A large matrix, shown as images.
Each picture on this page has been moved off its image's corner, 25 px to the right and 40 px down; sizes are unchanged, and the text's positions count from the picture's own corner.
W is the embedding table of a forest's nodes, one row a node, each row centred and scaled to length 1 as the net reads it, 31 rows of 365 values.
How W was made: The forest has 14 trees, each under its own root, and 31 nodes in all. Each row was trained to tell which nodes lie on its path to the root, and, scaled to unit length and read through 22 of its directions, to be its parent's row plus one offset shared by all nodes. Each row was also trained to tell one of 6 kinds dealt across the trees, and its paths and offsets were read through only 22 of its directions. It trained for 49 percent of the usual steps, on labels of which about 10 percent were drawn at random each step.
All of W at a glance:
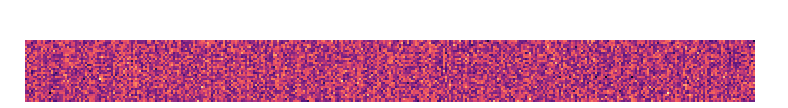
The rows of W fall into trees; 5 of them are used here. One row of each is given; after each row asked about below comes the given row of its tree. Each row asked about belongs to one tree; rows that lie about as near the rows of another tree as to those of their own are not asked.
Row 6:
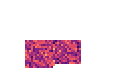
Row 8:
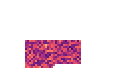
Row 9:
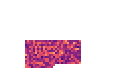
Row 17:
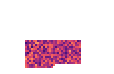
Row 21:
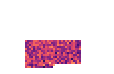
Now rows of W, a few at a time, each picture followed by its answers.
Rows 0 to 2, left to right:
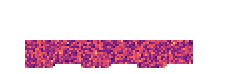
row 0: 9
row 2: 21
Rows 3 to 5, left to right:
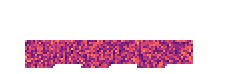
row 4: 9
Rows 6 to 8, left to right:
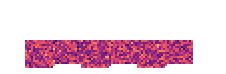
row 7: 8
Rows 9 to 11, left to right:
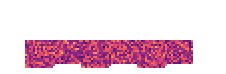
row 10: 8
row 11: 6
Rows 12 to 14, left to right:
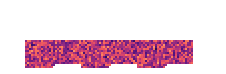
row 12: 9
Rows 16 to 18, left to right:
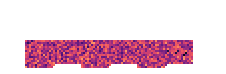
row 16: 21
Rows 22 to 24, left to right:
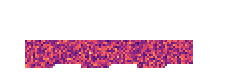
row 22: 9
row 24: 6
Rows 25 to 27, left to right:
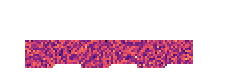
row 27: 6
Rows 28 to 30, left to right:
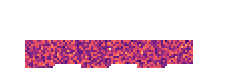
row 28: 21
